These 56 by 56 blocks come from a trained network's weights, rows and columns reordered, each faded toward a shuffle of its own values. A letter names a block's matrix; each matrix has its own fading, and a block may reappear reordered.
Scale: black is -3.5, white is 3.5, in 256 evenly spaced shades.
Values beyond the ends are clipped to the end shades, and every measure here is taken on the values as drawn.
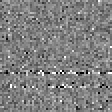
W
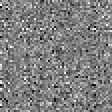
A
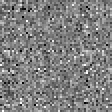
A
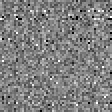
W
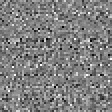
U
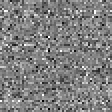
U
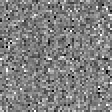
A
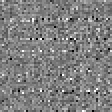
W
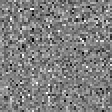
A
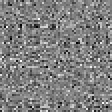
U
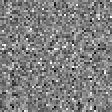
A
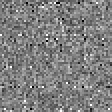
W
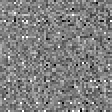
W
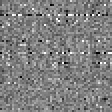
W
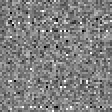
W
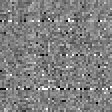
W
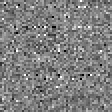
W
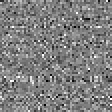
U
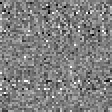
W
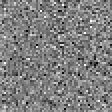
A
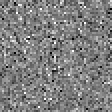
A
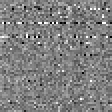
W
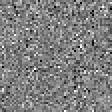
A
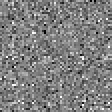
A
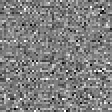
U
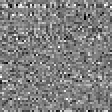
U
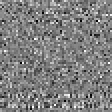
U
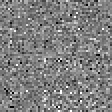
A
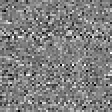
U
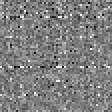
W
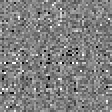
W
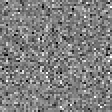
A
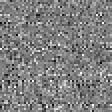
U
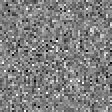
A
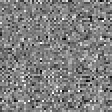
U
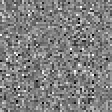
A
